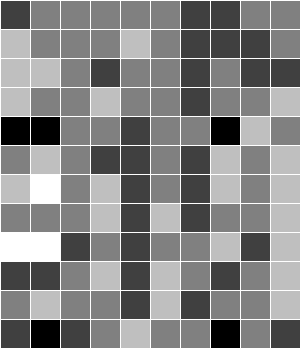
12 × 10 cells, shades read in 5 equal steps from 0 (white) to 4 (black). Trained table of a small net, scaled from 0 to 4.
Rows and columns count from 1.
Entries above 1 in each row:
10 8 8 7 9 7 5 7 6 7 7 9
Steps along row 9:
same up down up down same down up down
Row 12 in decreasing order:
4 4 3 3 3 2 2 2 2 1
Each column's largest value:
4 4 3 3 3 2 3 4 3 3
